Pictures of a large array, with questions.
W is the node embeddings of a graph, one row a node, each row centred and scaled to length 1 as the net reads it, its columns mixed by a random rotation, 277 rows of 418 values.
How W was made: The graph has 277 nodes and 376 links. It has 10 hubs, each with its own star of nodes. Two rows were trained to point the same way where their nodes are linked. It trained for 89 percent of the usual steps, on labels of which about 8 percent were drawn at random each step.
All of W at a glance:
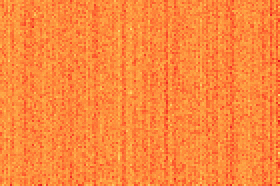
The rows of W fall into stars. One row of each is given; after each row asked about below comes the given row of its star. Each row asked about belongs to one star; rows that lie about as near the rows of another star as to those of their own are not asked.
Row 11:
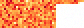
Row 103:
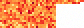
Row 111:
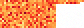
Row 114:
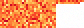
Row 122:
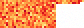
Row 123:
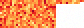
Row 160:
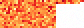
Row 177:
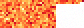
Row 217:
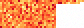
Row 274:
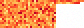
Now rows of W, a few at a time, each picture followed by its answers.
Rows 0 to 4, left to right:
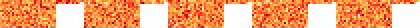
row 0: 177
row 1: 217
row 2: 111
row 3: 114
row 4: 274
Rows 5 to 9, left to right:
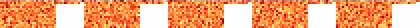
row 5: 160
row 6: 103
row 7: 111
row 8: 217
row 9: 123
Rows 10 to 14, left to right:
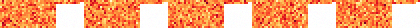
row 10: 111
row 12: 122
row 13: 160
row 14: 160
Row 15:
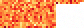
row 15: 11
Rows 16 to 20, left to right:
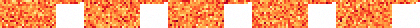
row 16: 11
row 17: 103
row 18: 177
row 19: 122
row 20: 111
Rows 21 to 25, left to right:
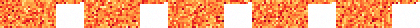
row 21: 160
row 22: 177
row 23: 177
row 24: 11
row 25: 123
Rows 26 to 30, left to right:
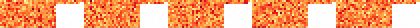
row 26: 11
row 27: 103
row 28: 122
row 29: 114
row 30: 114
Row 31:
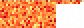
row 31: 122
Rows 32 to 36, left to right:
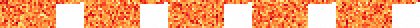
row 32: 160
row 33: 122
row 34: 177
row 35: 11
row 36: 177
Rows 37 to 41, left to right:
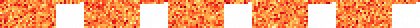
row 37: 123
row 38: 160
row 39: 122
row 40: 177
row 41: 111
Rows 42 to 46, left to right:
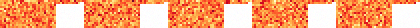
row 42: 11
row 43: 114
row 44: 122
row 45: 177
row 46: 177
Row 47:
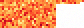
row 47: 111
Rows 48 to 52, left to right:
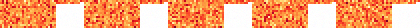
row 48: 160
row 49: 11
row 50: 177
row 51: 11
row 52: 103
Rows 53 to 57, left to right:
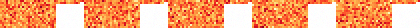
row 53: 160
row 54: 160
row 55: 122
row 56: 177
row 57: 111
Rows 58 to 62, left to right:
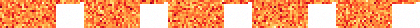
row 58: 123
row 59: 114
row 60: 177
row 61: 103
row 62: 11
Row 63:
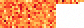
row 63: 11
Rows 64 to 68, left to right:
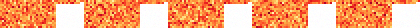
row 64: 111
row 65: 114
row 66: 122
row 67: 177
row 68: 160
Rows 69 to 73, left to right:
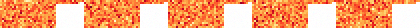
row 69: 11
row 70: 177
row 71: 11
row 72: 111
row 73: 103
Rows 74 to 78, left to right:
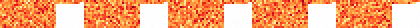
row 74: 274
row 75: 11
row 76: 160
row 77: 114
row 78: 123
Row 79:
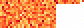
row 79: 160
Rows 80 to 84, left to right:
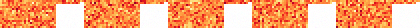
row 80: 11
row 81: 103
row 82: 177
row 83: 160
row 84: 123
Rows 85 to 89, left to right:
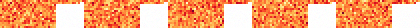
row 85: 103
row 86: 177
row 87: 122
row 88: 11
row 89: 122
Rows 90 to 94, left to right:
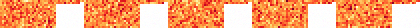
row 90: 11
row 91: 274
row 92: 122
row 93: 177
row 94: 177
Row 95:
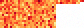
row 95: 160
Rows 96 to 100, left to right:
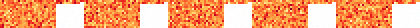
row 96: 217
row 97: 217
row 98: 111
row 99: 274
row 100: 103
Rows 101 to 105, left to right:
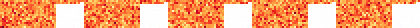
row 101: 111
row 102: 177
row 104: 274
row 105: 114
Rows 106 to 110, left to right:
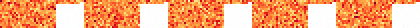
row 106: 103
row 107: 111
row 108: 274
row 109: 160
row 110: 11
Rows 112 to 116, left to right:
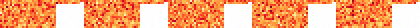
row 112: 123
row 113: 123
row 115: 103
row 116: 122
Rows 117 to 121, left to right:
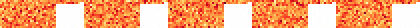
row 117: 11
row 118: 114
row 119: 123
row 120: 123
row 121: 177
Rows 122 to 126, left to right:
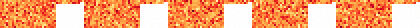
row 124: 274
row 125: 103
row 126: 274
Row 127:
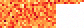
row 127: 114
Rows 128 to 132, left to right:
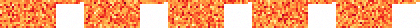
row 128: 123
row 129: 114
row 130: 160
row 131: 114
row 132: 114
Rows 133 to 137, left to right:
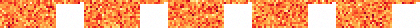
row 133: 103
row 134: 103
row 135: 274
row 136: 217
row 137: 111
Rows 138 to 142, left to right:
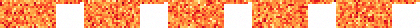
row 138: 274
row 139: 114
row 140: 177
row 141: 103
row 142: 11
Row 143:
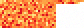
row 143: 11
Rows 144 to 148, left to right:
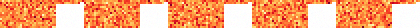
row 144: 103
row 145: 177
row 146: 177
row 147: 274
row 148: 123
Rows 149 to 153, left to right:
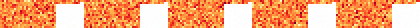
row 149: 274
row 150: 123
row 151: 217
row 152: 217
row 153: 123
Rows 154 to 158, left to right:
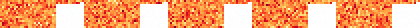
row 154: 103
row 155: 11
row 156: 111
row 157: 103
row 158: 103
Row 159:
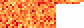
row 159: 123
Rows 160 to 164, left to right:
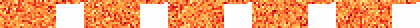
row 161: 111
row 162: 177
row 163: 123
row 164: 11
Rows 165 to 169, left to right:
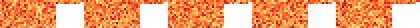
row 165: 123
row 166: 114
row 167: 217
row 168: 217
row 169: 177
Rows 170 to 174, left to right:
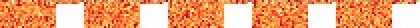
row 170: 123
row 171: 160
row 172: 111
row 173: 217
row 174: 122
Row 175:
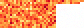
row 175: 122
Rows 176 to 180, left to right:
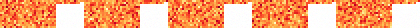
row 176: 160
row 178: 11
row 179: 177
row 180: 160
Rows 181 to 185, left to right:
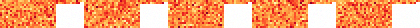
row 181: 122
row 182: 122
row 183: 160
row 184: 217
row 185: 114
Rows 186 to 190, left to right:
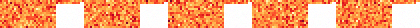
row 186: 103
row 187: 177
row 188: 217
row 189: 11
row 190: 160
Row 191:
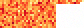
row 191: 122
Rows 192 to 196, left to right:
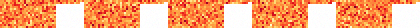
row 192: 103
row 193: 11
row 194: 122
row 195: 160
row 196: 114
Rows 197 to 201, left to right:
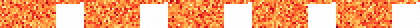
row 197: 114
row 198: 123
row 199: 217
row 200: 103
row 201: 217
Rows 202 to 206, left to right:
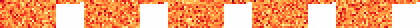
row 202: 217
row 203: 274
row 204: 11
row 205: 114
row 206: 114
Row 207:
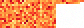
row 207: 111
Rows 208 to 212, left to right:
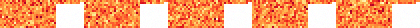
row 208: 103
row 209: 217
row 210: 103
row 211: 160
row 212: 274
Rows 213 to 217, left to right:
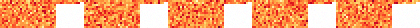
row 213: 114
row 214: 111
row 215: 11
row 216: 122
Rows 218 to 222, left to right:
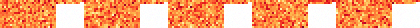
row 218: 160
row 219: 217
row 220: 111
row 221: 11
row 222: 123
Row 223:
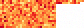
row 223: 217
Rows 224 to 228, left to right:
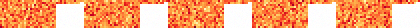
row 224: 123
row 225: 177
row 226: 103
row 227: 217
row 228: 11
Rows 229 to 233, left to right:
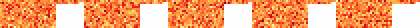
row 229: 160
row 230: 123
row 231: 160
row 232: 111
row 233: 11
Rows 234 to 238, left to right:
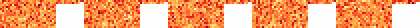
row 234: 123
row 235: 160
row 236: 217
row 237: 160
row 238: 177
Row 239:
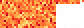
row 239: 103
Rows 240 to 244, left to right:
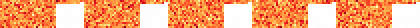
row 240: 103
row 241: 217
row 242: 122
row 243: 11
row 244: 114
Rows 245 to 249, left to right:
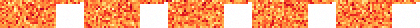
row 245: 114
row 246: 274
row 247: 274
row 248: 122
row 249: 114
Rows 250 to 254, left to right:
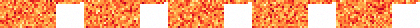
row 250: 103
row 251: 122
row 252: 274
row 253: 217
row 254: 274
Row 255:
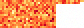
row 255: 274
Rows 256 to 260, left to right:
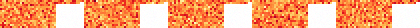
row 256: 114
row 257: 217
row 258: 114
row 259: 11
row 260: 160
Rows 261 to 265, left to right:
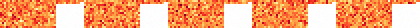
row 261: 103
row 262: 11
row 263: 114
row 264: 217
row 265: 114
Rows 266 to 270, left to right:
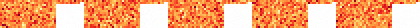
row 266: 111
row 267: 114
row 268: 274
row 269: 160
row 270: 123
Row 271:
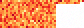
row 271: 103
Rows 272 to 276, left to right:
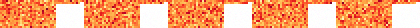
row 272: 160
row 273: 160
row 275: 114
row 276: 11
